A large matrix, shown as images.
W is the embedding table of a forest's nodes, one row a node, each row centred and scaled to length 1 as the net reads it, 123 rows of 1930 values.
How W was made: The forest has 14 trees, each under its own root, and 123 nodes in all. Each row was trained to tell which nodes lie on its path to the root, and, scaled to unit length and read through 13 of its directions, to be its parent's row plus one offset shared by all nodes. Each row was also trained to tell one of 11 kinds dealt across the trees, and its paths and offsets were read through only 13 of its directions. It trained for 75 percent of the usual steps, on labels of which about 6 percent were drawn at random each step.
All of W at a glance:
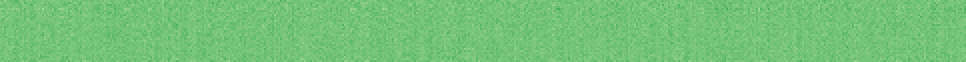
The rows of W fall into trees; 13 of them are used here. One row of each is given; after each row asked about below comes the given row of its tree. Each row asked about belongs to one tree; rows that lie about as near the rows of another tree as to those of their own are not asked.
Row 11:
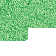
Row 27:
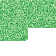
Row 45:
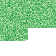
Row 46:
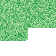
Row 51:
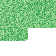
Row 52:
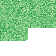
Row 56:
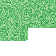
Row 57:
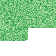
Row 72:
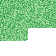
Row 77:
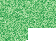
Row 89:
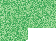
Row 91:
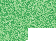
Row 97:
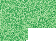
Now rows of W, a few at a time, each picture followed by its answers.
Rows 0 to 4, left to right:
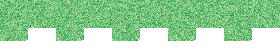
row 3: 91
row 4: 97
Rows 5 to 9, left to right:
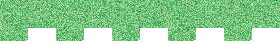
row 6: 56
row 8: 57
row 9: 56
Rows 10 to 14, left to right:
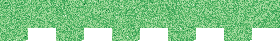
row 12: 56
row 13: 11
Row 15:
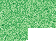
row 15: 97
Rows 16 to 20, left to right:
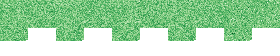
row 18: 11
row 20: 11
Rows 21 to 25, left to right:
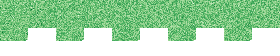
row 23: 27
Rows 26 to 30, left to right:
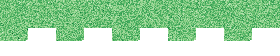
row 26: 56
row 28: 97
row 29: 52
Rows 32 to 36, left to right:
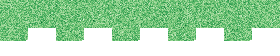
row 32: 56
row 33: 57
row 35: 27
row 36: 27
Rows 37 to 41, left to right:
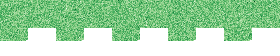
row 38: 56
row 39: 11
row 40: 11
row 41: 11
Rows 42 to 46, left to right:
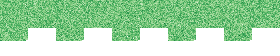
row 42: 52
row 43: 27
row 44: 97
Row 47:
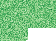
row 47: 52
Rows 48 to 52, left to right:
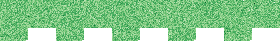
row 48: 97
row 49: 97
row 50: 77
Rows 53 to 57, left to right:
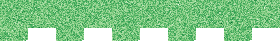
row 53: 97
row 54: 56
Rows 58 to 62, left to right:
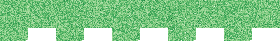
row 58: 52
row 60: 77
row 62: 27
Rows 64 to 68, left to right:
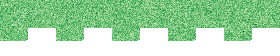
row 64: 11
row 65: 27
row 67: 97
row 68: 97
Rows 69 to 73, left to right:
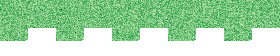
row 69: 91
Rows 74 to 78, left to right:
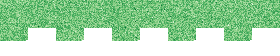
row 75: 52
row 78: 56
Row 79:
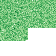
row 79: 11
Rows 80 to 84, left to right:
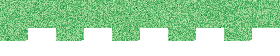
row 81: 77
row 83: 56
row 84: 27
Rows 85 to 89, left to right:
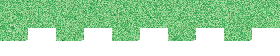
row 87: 52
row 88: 45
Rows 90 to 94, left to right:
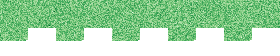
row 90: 52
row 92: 56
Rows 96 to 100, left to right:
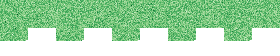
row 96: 11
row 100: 11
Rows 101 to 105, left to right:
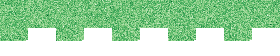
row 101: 97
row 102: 52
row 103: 11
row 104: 97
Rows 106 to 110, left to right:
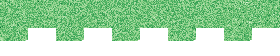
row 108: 27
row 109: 91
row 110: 56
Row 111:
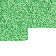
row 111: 27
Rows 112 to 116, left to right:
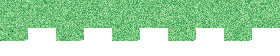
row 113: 45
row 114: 27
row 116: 27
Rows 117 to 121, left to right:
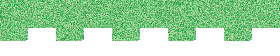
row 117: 77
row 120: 77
